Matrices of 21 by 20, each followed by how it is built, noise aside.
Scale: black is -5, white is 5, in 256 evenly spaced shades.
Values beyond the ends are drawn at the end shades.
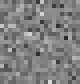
noise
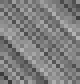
Toeplitz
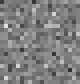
noise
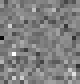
noise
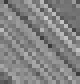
Toeplitz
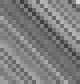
Toeplitz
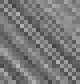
Toeplitz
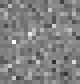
noise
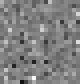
noise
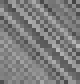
Toeplitz
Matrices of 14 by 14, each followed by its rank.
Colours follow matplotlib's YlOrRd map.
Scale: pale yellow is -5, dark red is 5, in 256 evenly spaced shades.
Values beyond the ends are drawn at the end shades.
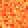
full rank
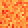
full rank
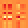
one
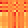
one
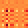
one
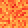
full rank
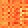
three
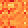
three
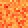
full rank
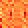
three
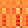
one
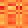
one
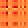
one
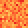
full rank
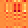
one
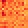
three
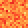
full rank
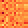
three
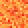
full rank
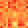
three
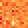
three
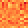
three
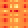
one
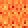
three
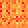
three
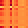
one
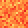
full rank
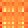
one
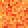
full rank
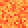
full rank
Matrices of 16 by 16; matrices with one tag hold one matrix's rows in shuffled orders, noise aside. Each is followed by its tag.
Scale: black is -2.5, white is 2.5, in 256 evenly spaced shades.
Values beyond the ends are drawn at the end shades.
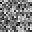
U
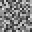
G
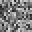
U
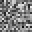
U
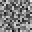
G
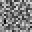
G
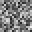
G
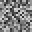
G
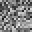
U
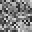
U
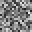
G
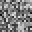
U
